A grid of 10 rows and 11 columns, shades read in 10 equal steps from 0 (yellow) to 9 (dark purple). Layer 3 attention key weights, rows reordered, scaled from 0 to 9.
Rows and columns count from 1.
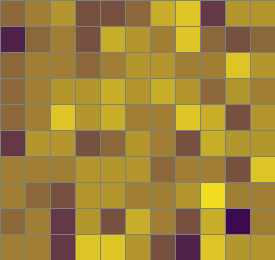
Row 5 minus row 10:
1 0 -6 2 1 1 -2 -7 1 3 0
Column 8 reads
1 1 4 3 1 6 4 3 6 8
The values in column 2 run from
3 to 5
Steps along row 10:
same up down same up up up down up same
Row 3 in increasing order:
1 3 3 3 4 4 4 4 4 5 5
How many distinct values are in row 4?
4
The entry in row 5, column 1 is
5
